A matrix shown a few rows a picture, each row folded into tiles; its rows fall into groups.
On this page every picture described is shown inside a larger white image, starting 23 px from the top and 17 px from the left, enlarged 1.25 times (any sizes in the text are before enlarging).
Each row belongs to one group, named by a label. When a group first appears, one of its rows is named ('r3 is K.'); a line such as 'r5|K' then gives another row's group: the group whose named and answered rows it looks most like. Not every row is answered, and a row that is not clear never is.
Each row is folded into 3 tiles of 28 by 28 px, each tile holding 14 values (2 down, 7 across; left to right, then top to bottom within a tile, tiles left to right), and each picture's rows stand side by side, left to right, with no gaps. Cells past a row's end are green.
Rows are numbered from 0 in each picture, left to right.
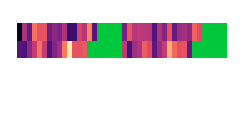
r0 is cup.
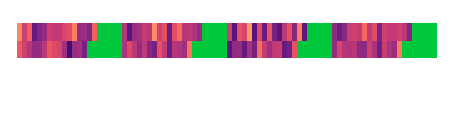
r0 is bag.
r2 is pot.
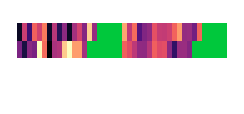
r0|cup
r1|bag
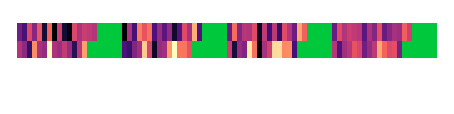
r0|pot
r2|cup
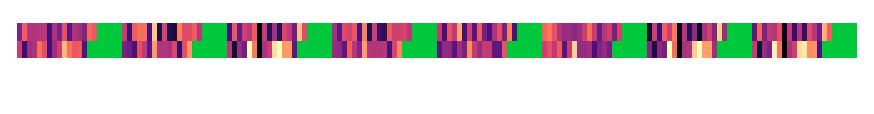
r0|cup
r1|pot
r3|pot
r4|pot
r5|bag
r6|cup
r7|cup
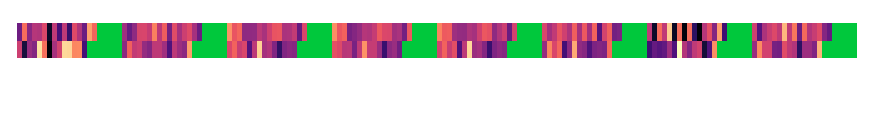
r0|cup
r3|bag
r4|bag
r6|pot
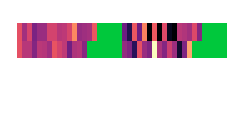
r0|bag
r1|pot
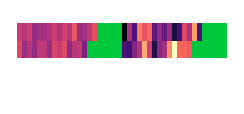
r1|cup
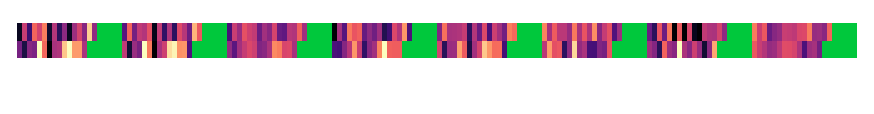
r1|cup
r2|cup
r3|cup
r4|cup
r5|bag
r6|pot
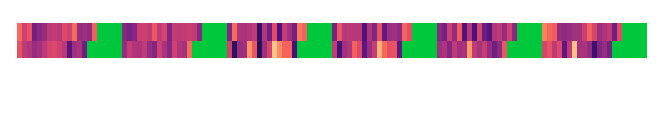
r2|cup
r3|cup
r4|pot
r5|bag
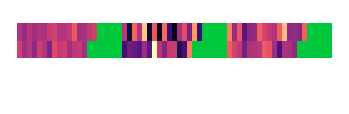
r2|bag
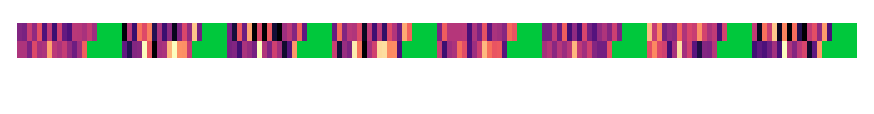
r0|pot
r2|pot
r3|cup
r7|pot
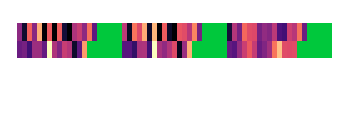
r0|pot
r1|pot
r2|cup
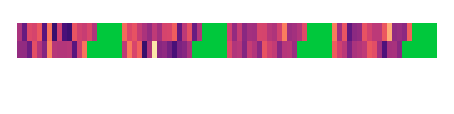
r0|pot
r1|bag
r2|bag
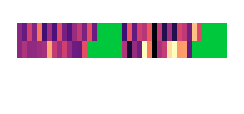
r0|pot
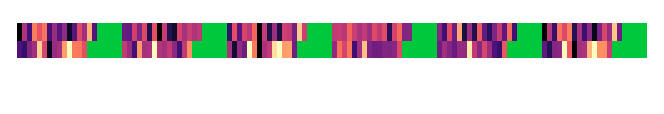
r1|pot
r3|bag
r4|pot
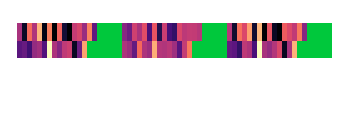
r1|pot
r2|pot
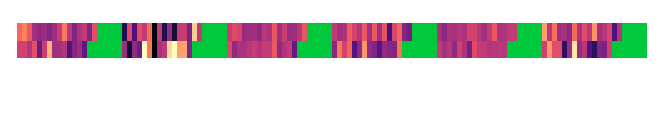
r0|bag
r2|bag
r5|bag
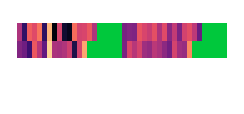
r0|pot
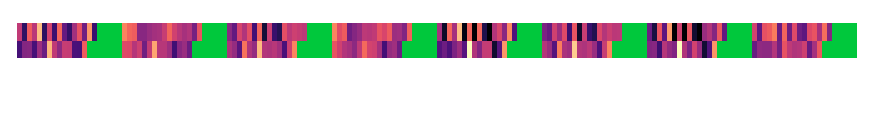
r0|pot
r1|bag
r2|pot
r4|pot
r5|pot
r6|pot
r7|pot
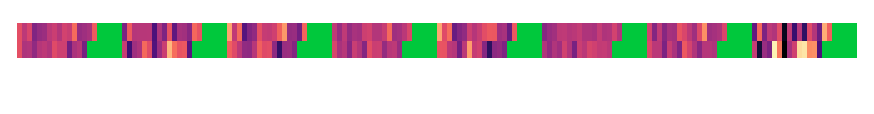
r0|bag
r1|cup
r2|bag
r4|bag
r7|cup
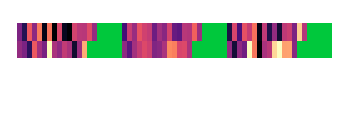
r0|pot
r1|cup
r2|cup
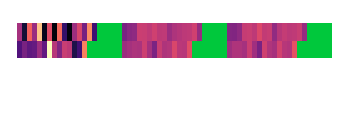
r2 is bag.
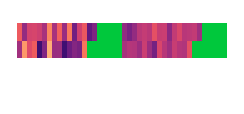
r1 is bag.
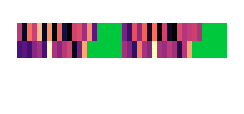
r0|pot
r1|pot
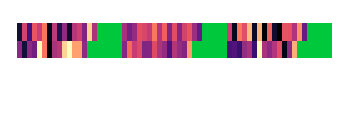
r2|pot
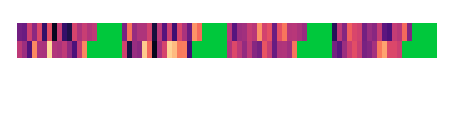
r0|pot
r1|cup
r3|cup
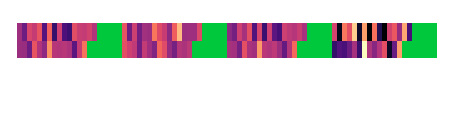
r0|pot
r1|bag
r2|pot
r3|pot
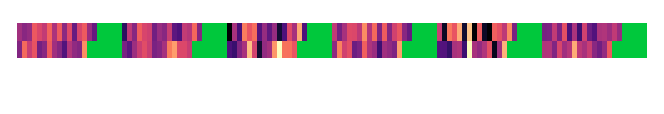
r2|cup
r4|pot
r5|pot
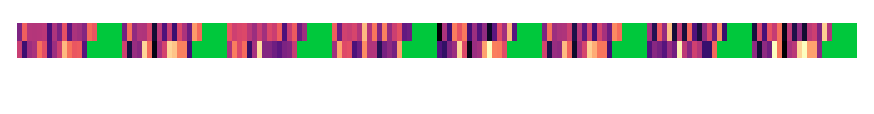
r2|bag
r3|bag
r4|cup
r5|cup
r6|pot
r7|cup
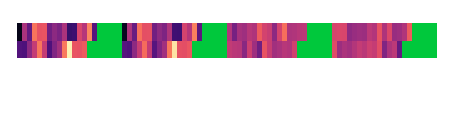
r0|cup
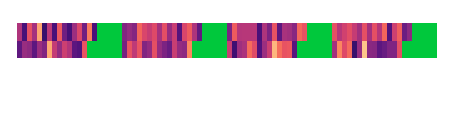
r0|pot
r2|cup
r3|bag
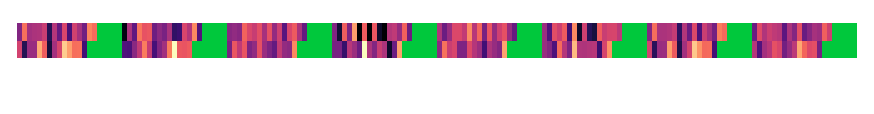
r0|cup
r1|cup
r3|pot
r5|pot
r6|cup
